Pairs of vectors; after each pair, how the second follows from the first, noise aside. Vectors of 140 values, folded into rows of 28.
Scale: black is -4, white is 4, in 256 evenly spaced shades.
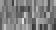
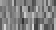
sign-scrambled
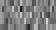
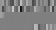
partly zeroed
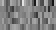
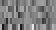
reversed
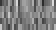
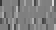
partly zeroed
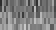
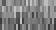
reversed
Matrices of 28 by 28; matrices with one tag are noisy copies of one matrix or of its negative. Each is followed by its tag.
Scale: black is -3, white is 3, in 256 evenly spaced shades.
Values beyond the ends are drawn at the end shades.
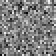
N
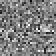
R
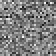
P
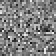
R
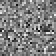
R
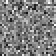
N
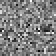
R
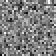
N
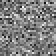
P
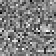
R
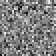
N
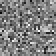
R
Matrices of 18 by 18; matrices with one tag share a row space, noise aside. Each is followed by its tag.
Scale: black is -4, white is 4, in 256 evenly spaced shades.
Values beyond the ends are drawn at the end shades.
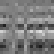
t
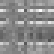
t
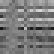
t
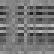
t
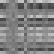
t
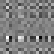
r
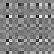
r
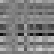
t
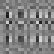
r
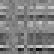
t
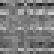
t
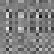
r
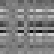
t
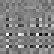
r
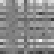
t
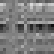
t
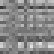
t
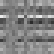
t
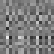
r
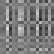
r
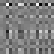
r
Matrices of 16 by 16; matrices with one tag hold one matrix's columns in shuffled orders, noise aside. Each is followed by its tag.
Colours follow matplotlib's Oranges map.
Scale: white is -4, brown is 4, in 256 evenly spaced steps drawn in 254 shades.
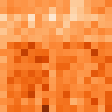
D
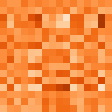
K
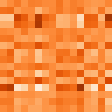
K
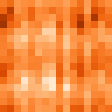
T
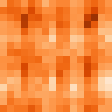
T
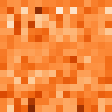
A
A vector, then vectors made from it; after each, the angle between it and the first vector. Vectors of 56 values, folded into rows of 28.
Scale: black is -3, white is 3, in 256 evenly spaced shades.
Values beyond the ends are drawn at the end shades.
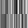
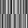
partly opposed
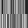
partly opposed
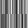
nearly parallel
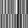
partly opposed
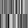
orthogonal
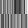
partly aligned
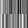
partly opposed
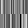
partly opposed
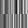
nearly parallel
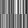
nearly opposite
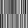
orthogonal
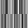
nearly parallel
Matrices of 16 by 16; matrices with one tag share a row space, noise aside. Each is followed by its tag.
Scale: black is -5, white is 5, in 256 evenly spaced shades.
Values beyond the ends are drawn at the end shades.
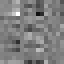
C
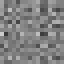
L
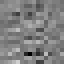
C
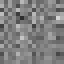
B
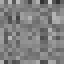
L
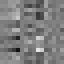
C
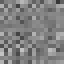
B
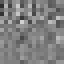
B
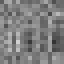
L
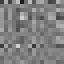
B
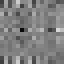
B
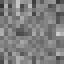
B
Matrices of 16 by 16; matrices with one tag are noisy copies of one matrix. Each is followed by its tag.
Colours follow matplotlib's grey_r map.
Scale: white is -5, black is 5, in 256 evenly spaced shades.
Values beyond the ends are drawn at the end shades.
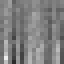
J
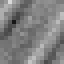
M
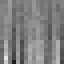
J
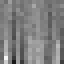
J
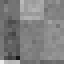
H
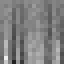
J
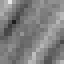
M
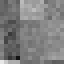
H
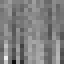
J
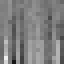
J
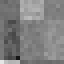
H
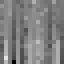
J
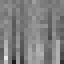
J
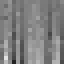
J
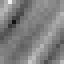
M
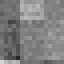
H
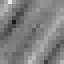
M
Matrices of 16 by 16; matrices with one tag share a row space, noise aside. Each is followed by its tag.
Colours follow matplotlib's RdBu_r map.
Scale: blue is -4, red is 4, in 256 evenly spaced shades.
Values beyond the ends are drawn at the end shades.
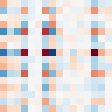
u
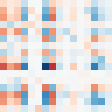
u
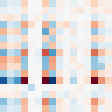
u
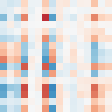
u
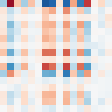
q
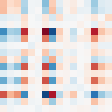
u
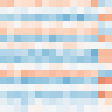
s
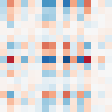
q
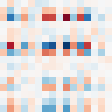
q
